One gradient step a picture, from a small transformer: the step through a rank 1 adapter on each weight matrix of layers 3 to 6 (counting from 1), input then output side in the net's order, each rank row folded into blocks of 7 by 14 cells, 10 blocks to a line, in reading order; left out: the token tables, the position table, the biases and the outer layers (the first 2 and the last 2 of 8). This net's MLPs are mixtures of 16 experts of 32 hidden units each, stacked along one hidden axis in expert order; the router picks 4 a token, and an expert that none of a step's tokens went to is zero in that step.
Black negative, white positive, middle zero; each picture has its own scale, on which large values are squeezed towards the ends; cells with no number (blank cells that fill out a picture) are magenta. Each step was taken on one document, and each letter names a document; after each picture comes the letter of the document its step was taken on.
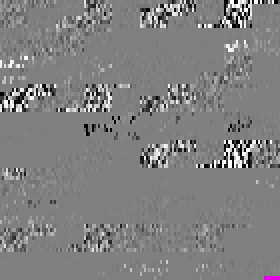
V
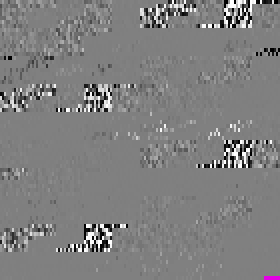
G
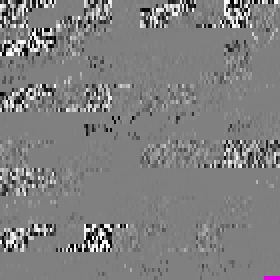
V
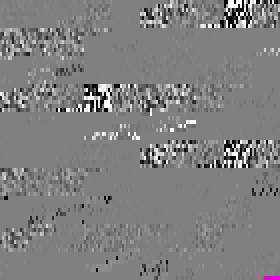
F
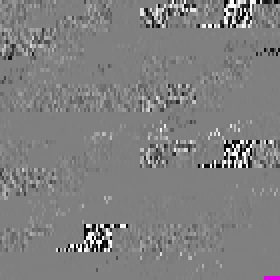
G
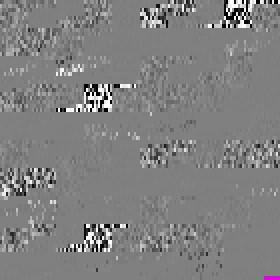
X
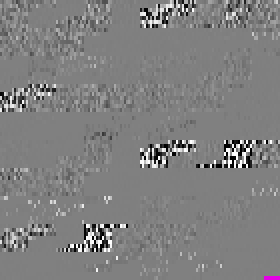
X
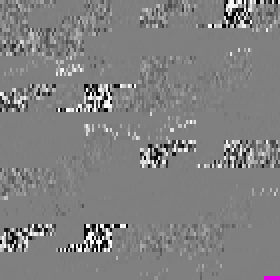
X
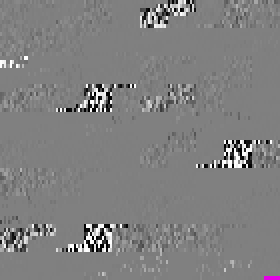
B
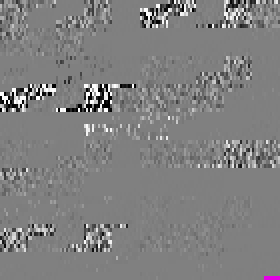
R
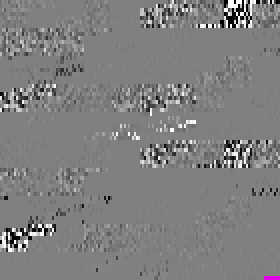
F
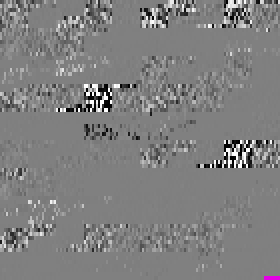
X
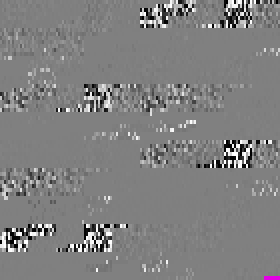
F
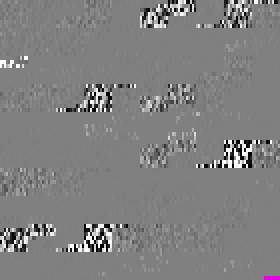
B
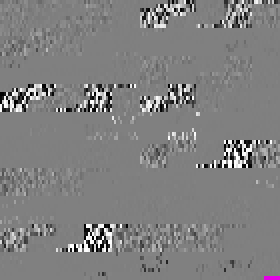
B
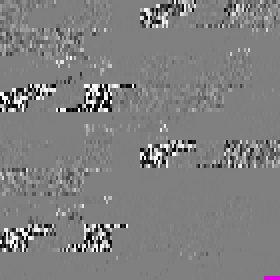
R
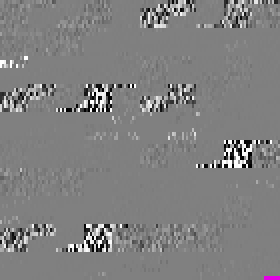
B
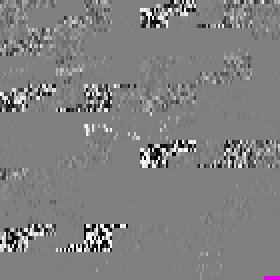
X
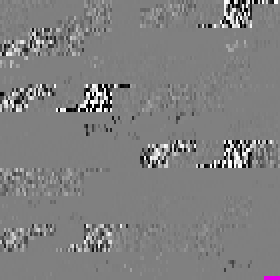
V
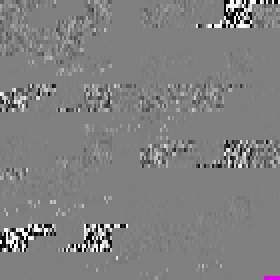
R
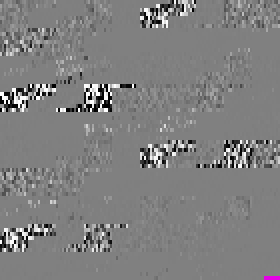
R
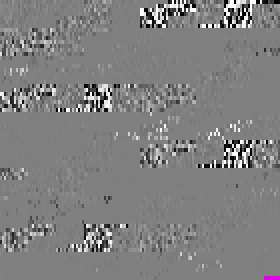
G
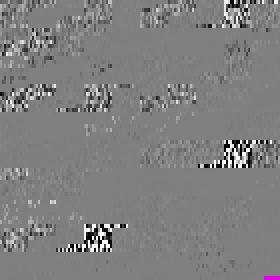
V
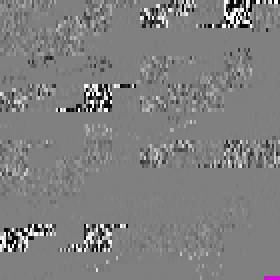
X
